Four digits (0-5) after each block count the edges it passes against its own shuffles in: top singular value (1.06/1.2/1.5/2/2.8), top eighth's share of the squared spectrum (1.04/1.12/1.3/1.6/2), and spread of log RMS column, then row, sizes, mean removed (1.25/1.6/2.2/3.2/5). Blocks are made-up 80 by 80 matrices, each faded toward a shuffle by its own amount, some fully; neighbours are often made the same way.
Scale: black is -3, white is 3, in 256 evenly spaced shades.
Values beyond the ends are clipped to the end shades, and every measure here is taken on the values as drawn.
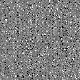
4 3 1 1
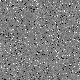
0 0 0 0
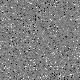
0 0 0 0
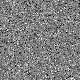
0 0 0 0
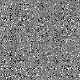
2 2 3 3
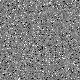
0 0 0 0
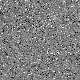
0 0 0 0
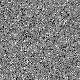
2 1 0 0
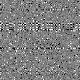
4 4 1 3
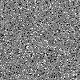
3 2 1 0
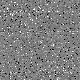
2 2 0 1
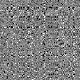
4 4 3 3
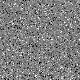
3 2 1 1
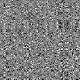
4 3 2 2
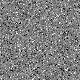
2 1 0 0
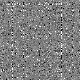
3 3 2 1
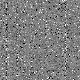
3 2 1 0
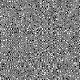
4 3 1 2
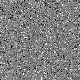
3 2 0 0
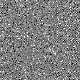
3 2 1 0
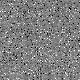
3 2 0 1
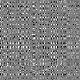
5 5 4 4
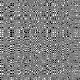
5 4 4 3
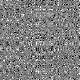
4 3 2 2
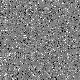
2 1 0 0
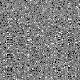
4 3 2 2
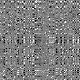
5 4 3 3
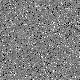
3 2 0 0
